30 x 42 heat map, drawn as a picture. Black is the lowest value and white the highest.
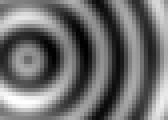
There are no lone odd cells. There is no overall slope. Rings spread out from the middle left. The ninth with the highest average is the bottom left.
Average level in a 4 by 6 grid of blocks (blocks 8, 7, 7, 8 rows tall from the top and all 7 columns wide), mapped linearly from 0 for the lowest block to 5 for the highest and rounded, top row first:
4 3 1 1 2 3 / 1 0 1 1 1 1 / 2 1 2 1 1 2 / 5 4 2 1 2 4
